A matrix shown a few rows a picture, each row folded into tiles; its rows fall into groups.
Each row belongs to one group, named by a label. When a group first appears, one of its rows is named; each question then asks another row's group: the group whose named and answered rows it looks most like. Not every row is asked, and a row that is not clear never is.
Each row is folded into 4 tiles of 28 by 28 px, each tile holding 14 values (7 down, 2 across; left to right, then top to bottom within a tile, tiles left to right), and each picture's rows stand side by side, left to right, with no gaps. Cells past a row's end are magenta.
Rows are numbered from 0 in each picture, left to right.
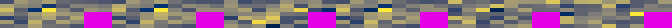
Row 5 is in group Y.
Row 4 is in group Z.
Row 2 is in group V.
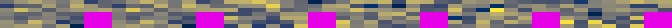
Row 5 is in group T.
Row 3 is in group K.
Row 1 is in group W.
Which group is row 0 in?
W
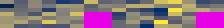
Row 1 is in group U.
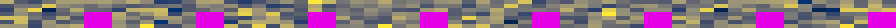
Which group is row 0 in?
Z
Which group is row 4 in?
V
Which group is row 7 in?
U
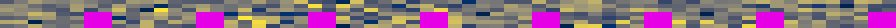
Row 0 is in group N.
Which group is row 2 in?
V
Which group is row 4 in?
T
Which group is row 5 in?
N
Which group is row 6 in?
T
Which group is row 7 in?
K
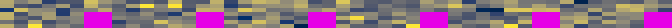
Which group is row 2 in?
W
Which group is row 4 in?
U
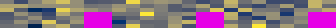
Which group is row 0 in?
U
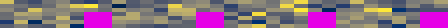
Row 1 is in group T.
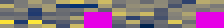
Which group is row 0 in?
T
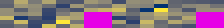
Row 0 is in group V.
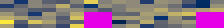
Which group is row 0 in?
T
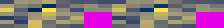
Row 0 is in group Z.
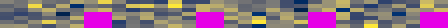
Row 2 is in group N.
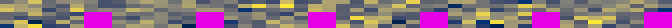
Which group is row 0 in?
N
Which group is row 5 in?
V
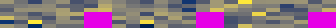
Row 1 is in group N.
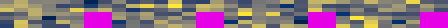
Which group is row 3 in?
V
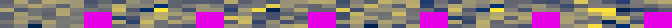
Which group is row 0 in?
U
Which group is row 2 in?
Z
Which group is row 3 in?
U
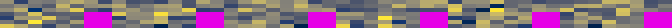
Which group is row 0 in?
V
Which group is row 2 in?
W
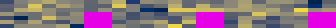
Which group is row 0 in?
W
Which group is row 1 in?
U
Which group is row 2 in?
N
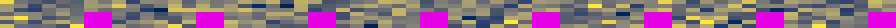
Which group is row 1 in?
U
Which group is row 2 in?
K
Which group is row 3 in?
U
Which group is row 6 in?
V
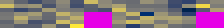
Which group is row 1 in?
N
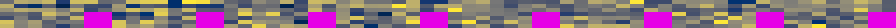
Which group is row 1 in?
K
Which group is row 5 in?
V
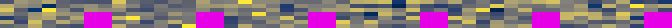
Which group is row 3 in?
K
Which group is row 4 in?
Z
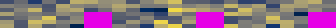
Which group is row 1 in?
U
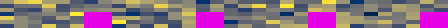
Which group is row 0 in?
Y
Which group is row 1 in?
Y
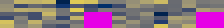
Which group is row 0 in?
K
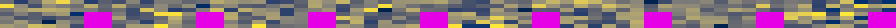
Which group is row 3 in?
Z
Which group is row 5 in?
Y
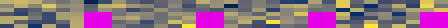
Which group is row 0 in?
Y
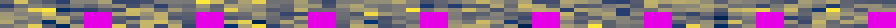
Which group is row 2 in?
N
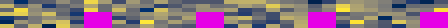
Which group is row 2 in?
Y
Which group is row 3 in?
N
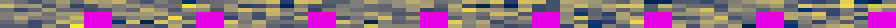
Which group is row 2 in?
K
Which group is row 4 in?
K
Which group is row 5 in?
Y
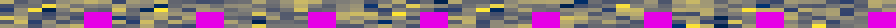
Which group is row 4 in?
Z
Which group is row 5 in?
T
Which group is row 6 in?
N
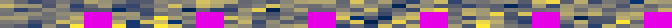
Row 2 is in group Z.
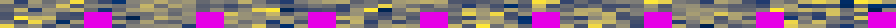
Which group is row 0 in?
V
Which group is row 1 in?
W
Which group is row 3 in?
Z
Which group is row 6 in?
N
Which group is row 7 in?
K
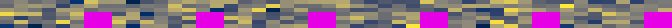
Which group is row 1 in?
T
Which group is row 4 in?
U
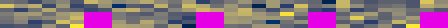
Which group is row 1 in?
W
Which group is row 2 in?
K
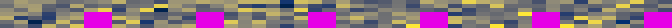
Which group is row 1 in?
Z
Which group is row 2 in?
K
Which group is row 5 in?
V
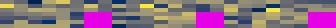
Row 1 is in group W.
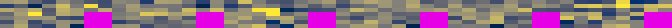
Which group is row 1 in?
N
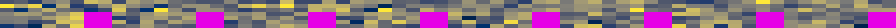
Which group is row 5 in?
N
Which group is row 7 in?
W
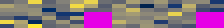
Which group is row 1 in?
K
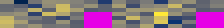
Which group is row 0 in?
T
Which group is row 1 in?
V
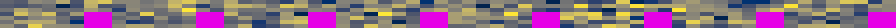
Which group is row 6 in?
N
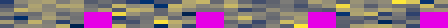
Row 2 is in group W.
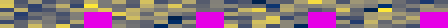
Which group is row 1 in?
V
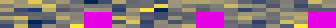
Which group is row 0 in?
Y
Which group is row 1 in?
Z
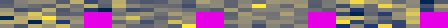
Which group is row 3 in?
Y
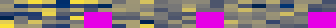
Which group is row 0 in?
K
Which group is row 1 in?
N
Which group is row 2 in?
K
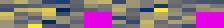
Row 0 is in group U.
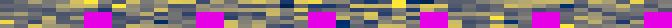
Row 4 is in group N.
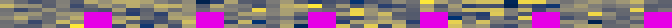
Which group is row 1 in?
Y
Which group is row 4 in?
K
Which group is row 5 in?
N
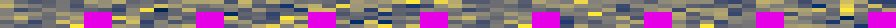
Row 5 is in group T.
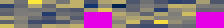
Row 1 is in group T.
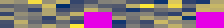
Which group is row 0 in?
Y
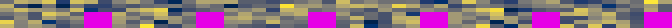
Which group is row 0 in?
K
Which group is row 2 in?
T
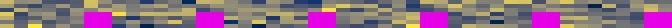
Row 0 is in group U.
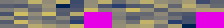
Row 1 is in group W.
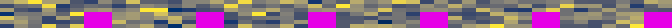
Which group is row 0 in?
Y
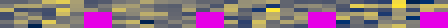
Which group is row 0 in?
U
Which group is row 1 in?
N
